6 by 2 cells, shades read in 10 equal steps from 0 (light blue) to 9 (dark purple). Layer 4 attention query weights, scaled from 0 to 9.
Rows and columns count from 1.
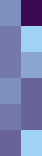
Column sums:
23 21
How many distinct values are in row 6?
2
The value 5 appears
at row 4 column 2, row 5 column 2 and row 6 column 1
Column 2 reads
9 0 2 5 5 0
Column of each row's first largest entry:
2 1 1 2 2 1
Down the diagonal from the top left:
3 0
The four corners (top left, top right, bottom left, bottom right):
3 9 5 0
